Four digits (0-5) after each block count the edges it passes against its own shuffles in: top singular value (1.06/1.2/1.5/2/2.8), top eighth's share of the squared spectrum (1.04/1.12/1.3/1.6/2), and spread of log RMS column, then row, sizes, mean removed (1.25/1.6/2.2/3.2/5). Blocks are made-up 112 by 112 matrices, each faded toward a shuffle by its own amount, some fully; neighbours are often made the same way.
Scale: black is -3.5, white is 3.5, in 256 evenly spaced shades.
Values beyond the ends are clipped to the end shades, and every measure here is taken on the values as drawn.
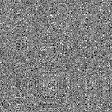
4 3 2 1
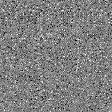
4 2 0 1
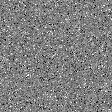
2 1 0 0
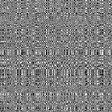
5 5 4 4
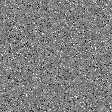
0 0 0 0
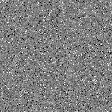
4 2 1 1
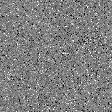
3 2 1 0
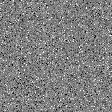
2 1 0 0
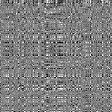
5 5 4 4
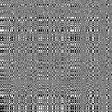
5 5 4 4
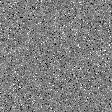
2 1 0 0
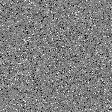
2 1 0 0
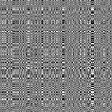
5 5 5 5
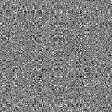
5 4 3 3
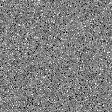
3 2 0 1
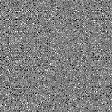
4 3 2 2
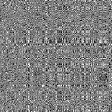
5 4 3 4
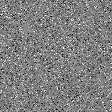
2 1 0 0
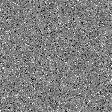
2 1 0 0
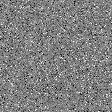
3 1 0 0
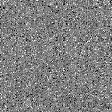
4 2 1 0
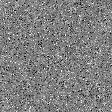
2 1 0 0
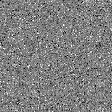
3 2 0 1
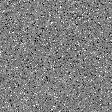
0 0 0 0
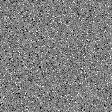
3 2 0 0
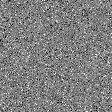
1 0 0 0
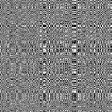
5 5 4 4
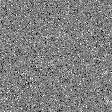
2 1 0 0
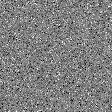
0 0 0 0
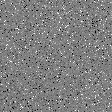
0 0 0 0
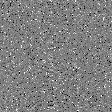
3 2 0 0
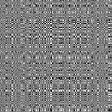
5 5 4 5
